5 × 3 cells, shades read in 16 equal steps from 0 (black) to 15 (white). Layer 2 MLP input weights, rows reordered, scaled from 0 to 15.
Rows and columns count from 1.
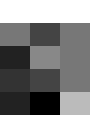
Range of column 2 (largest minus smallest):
15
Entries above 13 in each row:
3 0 0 0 0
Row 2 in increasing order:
4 7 7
